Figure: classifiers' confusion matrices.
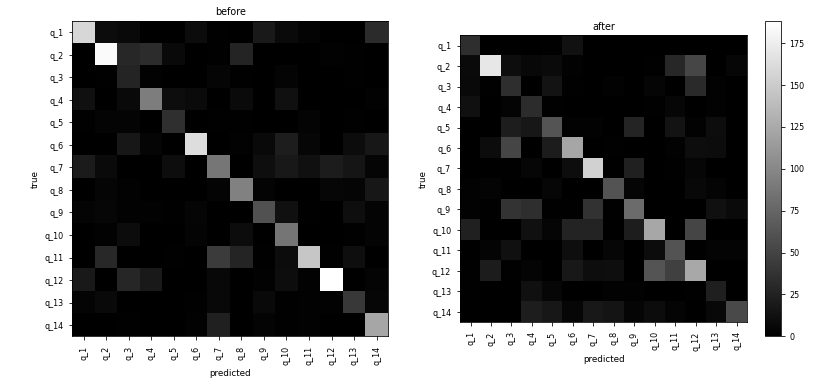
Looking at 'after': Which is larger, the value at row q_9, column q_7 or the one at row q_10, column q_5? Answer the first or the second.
the first
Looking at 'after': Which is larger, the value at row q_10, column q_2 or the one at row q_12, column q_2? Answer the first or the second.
the second
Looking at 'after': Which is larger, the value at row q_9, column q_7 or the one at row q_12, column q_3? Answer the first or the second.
the first
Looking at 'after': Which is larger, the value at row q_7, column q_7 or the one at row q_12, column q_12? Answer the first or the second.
the first
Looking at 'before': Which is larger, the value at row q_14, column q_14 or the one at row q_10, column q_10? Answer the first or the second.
the first
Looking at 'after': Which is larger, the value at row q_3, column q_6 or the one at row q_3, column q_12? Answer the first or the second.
the second
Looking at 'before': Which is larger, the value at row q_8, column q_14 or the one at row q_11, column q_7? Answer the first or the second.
the second
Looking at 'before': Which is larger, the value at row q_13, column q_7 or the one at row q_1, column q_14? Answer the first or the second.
the second
